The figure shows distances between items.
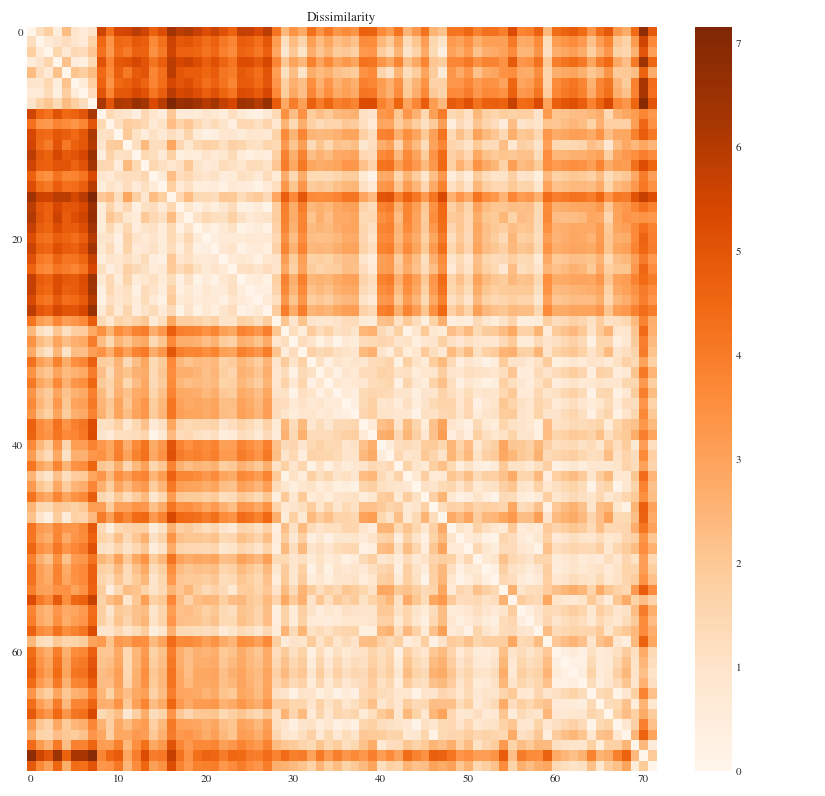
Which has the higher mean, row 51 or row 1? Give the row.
1
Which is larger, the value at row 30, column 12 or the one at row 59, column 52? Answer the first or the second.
the first
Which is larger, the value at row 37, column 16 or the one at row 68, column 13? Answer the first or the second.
the first
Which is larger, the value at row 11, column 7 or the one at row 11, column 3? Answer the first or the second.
the first
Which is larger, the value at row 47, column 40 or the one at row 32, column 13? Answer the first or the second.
the second
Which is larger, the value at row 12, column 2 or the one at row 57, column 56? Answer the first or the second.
the first
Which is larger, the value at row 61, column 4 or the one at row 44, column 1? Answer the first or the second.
the first
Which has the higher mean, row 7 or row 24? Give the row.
7
